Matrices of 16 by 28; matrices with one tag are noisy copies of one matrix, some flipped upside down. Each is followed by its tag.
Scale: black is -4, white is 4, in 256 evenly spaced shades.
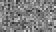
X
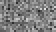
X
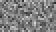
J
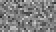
J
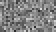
X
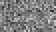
X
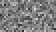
J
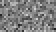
J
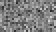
X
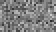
X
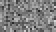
X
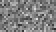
J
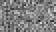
X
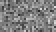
X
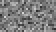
J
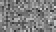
X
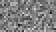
J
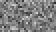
J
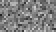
J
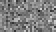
X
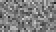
J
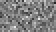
J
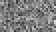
X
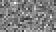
J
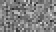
X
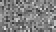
X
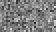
X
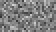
J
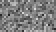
J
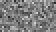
J
